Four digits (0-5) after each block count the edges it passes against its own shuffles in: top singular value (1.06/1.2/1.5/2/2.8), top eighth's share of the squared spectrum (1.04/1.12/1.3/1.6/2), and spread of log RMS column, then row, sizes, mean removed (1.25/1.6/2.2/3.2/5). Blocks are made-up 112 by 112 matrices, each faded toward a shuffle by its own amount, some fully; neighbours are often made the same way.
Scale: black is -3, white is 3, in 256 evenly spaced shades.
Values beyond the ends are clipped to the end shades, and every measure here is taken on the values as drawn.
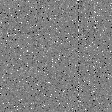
3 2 1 0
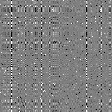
5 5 3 2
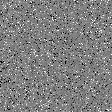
0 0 0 0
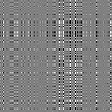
5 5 5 4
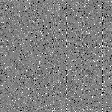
4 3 2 1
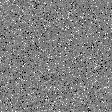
1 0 0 0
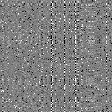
5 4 3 2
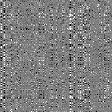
5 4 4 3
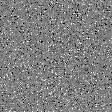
2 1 0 0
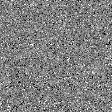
1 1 0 3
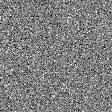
0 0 0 0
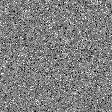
0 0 0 0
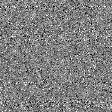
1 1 0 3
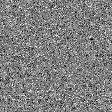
0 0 0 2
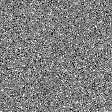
1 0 0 0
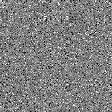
4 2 1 1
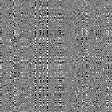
5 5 4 3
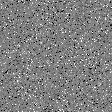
0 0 0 0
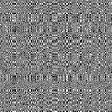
5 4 4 4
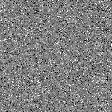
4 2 1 0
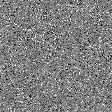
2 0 0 0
